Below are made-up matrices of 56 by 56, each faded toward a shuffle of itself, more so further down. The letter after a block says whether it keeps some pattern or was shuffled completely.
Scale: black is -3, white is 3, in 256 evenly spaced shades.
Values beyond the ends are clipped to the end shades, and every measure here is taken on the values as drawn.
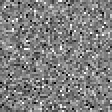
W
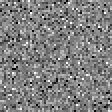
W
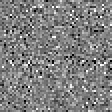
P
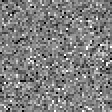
W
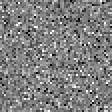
W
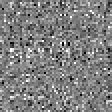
P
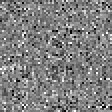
P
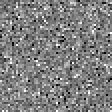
W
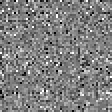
P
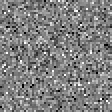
W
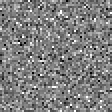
W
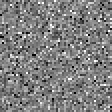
W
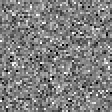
W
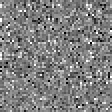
P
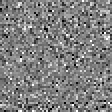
P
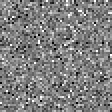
W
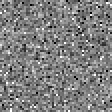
W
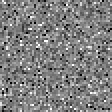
W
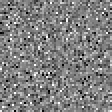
W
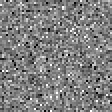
W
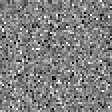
W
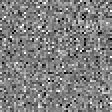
P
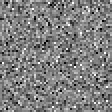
W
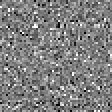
P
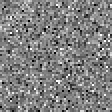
W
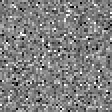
W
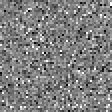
W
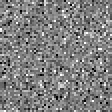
P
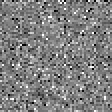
P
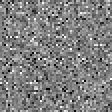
P
